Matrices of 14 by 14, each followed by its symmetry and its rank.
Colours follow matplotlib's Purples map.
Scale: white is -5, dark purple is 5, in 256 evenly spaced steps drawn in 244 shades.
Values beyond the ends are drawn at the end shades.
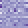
neither, rank three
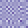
symmetric, rank two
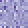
neither, rank three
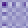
symmetric, rank one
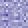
neither, rank three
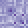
symmetric, rank two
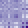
symmetric, rank two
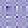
symmetric, rank one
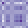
symmetric, rank one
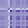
symmetric, rank one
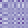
symmetric, rank one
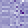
neither, rank three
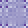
symmetric, rank one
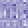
neither, rank three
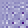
symmetric, rank two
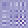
symmetric, rank one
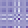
symmetric, rank one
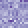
neither, rank three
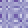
symmetric, rank two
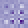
symmetric, rank two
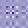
symmetric, rank one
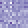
neither, rank three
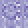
neither, rank three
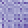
symmetric, rank two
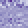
neither, rank three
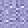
neither, rank three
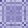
symmetric, rank two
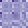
symmetric, rank two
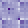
symmetric, rank two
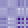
symmetric, rank one
